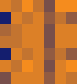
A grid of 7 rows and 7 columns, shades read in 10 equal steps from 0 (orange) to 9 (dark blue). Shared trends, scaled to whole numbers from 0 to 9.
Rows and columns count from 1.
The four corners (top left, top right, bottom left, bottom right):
1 0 5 2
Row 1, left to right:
1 2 0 2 5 0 0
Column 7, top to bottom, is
0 4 1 1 4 0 2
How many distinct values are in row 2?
4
